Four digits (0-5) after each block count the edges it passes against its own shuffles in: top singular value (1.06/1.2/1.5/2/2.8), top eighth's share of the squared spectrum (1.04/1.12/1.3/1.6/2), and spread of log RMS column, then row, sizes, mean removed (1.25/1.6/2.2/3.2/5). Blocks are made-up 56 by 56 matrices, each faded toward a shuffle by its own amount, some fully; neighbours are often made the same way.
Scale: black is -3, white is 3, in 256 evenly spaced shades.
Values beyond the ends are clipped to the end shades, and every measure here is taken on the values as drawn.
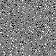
3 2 1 0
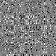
4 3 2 2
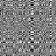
5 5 3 3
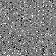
3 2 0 1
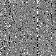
2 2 3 0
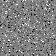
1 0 0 0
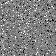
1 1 0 0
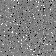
1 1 0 0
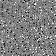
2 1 0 0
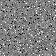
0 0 0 0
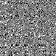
3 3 1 2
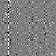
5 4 3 2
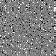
3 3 1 0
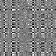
5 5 4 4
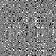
4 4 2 2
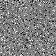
2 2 0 0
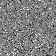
0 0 0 0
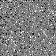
2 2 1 0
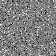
0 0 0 0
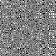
4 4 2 2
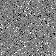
1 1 0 0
